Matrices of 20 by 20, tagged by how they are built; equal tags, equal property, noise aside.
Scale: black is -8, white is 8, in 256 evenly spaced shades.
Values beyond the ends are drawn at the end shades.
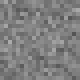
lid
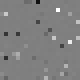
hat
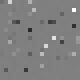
hat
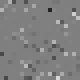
hat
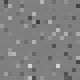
hat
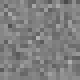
lid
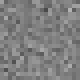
lid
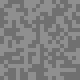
lid
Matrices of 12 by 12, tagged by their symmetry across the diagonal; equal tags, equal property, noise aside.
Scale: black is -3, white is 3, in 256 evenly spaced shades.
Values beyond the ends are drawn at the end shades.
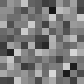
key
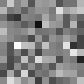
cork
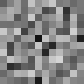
key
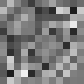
key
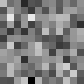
cork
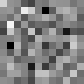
key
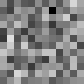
cork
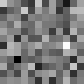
cork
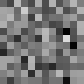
cork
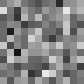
cork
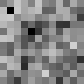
key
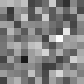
cork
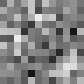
key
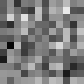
cork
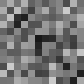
key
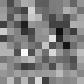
cork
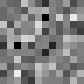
key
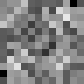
key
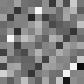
key
